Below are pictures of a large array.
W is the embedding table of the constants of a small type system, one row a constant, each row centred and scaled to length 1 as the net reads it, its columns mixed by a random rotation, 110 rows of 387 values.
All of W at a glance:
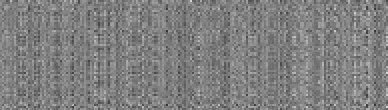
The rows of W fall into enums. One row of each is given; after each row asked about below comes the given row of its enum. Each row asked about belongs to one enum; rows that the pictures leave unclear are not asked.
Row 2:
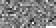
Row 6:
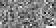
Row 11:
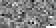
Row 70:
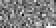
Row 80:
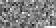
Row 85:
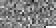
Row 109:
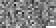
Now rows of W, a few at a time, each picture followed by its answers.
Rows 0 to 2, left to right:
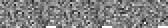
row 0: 109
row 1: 109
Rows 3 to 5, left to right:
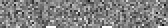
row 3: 109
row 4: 85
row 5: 6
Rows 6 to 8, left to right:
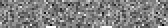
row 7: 80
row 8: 6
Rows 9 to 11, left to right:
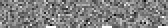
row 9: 6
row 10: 2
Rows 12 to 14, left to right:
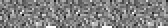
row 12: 70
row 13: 70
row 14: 70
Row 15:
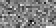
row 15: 2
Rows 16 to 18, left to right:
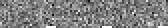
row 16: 6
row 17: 85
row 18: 70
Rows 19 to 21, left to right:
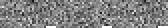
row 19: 85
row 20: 6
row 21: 85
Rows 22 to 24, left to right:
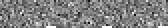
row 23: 11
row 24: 70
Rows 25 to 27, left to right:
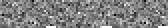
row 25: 11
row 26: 80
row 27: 11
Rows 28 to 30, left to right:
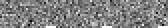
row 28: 2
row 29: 70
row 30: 6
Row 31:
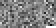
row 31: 6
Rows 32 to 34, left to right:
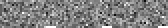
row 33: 6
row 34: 11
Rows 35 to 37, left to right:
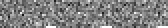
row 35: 70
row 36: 80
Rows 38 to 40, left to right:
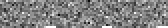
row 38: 80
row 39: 11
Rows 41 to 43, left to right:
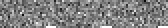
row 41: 70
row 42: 80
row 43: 85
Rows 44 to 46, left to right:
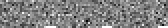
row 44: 80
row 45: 2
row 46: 6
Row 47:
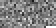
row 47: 85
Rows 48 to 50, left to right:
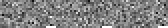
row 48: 11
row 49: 85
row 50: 6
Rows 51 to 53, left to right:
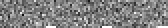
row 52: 85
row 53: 80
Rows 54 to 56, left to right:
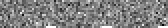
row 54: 70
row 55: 80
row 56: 6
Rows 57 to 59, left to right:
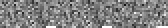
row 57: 109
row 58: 109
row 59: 80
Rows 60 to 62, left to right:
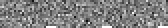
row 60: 85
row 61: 2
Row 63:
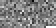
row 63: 85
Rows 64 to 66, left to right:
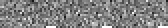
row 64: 85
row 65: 70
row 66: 70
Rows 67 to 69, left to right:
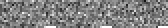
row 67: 80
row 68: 80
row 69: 85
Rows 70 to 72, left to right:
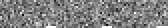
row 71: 6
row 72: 80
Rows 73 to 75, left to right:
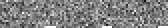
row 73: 80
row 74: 6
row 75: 85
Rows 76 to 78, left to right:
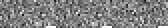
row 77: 70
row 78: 85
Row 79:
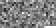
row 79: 80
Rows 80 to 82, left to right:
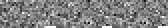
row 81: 11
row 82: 11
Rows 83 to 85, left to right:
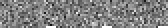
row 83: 6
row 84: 70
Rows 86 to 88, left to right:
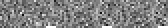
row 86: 70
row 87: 6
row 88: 6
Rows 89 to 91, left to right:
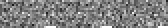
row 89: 80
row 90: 80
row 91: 70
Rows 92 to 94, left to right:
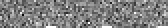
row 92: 70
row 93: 2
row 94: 80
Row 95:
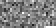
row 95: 80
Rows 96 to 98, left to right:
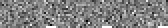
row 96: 6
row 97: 2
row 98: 70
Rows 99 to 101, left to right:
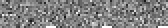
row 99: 2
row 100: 70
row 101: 85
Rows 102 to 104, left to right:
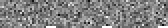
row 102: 85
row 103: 11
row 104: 6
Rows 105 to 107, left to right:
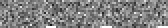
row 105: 6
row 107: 80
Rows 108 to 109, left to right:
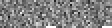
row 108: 70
